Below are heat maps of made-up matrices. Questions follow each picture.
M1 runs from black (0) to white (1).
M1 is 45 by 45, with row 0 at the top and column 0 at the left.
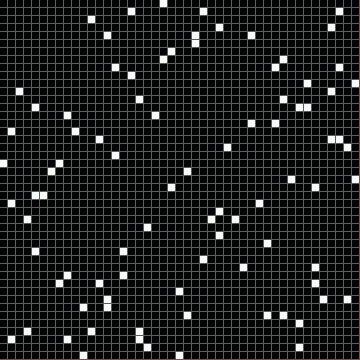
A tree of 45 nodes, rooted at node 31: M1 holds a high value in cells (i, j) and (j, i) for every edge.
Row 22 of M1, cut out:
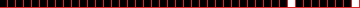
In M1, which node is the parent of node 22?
44
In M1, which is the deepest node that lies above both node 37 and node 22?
13
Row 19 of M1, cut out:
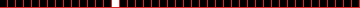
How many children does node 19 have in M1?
0
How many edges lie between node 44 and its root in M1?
5
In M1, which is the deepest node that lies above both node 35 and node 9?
42
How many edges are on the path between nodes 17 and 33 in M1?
4
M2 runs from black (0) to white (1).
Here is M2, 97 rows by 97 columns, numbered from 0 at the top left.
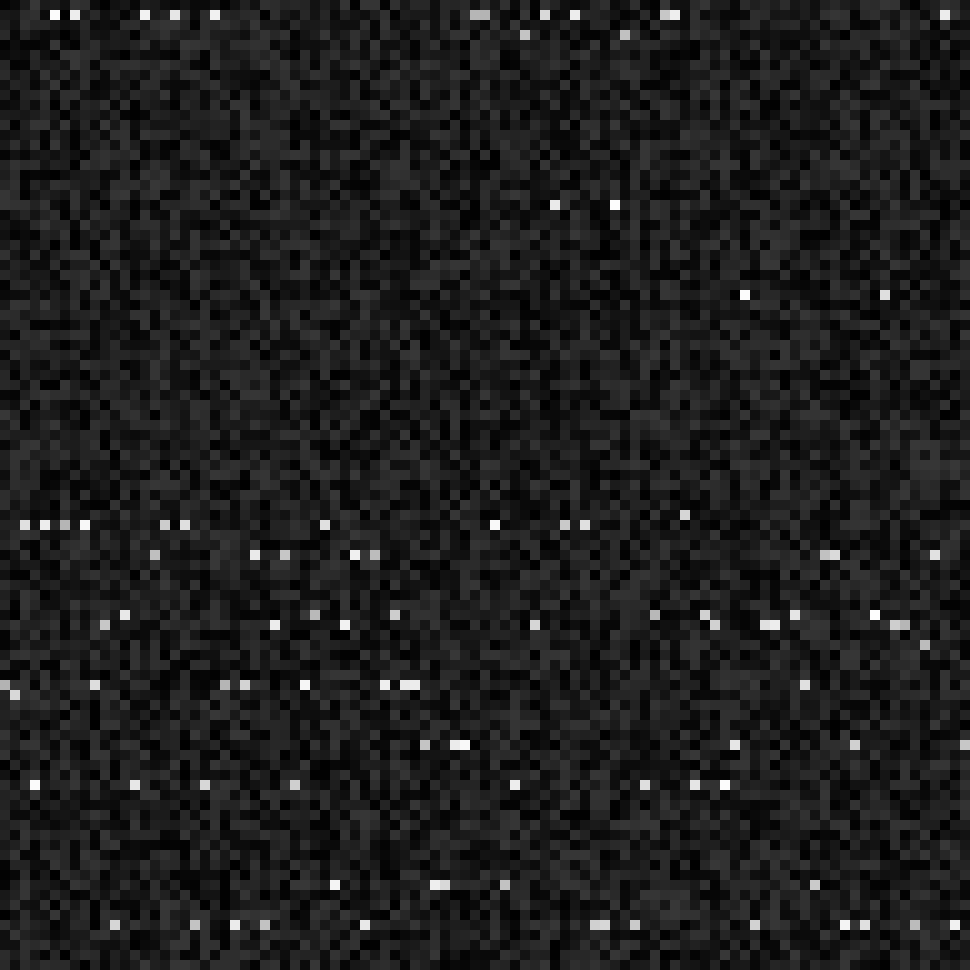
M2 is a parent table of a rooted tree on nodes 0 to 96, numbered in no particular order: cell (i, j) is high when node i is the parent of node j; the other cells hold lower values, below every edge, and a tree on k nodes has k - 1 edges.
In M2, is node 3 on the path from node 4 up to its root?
yes
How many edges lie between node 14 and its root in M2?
3
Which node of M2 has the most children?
92
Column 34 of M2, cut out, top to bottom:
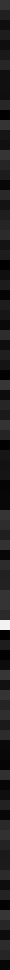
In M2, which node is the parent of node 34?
62
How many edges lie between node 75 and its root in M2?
3
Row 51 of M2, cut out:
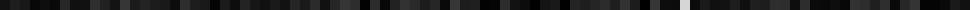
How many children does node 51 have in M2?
1
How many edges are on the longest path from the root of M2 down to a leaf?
3
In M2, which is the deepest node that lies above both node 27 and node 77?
62
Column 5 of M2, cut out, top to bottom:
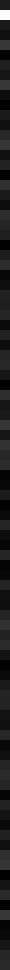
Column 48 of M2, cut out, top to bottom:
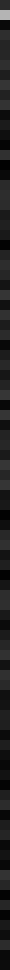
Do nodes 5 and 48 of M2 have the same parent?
yes
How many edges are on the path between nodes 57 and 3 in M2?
4
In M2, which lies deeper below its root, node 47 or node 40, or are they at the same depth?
the same depth
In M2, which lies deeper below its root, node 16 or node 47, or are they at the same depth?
the same depth
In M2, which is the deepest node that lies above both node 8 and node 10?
3
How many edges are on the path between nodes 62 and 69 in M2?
3
